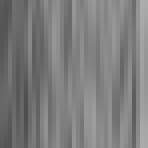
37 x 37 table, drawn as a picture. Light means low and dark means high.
Streaks run downward. Values rise toward the left. On average the colour sits 50% of the way up the scale.
